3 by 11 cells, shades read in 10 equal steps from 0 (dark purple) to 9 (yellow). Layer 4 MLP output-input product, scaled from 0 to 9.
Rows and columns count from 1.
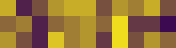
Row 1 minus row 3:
1 -2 2 -2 2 1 1 -3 2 1 -1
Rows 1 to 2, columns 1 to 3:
7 1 3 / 4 5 1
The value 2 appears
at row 2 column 9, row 2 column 10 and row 3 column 7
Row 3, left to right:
6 3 1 8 5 6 2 9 3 6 4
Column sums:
17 9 5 18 17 19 9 24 10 15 7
